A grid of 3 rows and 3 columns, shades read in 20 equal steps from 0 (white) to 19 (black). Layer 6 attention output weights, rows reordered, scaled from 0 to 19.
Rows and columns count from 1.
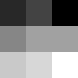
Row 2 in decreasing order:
9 7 7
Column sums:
29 24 26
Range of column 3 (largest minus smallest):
19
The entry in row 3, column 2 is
3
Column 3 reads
19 7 0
